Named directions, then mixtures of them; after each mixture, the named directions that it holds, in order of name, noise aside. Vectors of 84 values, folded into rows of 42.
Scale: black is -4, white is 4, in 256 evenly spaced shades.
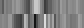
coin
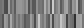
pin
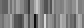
coin, pin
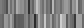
coin, pin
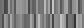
pin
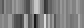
coin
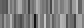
coin, pin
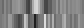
coin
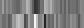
coin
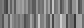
pin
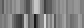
coin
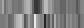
coin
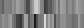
coin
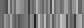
coin, pin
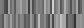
pin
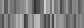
coin, pin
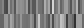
pin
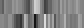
coin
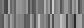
pin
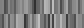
coin, pin
